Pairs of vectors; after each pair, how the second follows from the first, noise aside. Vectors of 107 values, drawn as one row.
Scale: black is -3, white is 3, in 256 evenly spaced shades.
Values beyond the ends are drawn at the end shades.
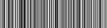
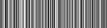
negated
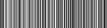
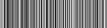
negated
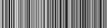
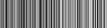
reversed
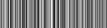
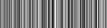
reversed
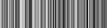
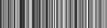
negated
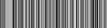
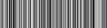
reversed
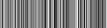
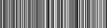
negated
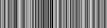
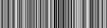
reversed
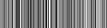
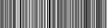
negated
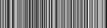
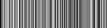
reversed
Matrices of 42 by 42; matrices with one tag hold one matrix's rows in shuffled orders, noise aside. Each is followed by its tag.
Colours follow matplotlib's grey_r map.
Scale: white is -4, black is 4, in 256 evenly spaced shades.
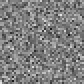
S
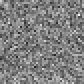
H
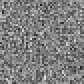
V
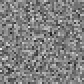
S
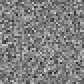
S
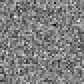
H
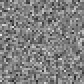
S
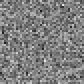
V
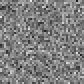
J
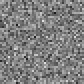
H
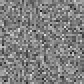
V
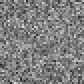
H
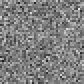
J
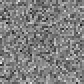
J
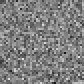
H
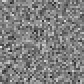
S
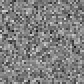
S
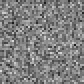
S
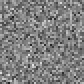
S
